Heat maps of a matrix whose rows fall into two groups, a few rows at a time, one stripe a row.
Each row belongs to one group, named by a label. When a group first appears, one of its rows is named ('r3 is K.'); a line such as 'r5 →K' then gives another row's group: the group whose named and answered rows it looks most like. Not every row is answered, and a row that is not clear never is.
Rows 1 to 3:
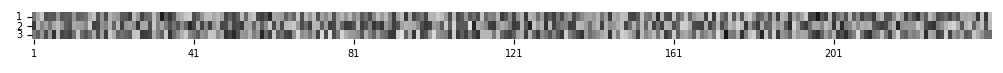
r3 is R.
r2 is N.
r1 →R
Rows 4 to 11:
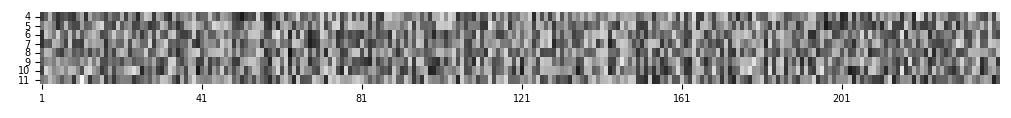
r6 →N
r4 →R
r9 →N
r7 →N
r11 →R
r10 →N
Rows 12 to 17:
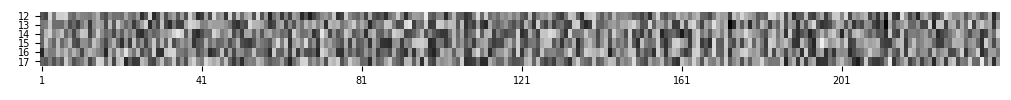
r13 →R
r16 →N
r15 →N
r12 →N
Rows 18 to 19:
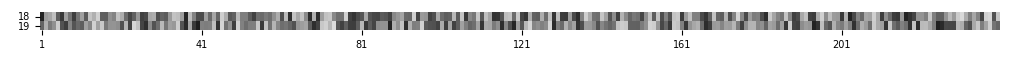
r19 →N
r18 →N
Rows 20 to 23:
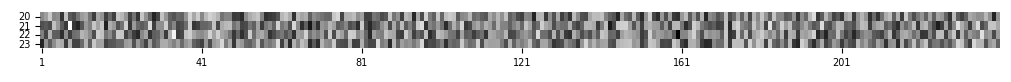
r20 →R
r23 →N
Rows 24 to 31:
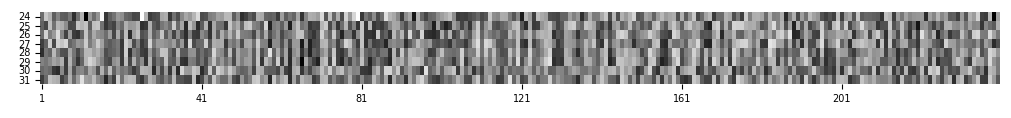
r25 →N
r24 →R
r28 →N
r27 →N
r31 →N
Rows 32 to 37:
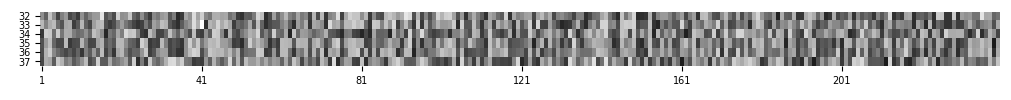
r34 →N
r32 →R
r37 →N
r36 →R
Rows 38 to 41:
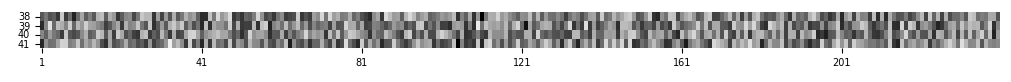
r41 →N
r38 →R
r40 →R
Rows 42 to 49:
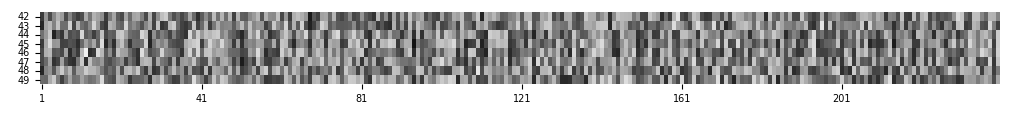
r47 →R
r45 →R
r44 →R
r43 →N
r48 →N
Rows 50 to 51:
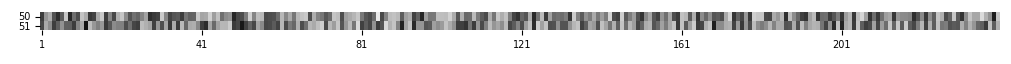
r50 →R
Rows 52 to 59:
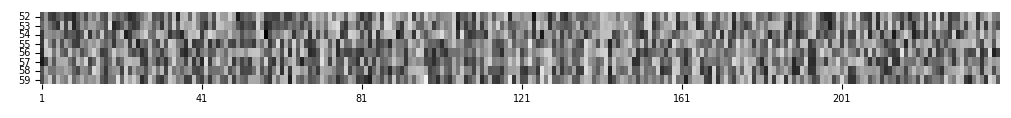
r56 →N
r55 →N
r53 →R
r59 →N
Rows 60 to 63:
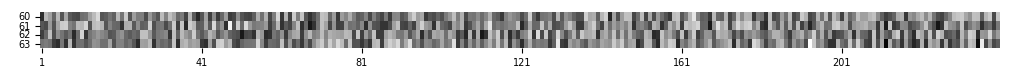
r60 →N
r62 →R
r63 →R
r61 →N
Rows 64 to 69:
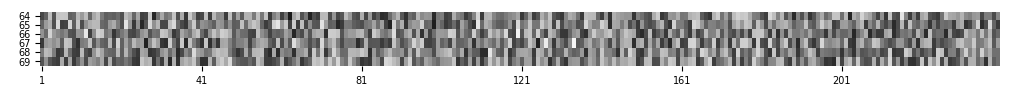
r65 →N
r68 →R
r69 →R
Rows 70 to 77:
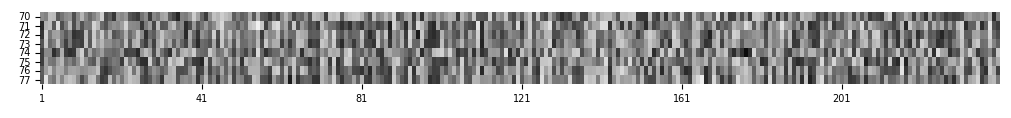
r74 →R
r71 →N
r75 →N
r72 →N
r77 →N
